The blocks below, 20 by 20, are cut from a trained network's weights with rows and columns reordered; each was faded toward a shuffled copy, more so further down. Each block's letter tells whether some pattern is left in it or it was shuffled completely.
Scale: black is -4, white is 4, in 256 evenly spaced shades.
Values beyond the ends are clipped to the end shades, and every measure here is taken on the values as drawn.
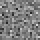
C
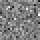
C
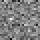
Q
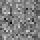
Q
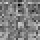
Q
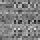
Q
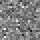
C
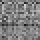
Q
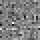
Q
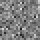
C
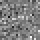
C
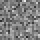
C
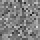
C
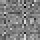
Q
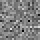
Q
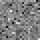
C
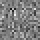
Q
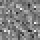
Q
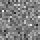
C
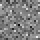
C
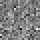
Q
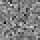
C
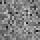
C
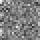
Q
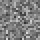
C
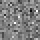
Q
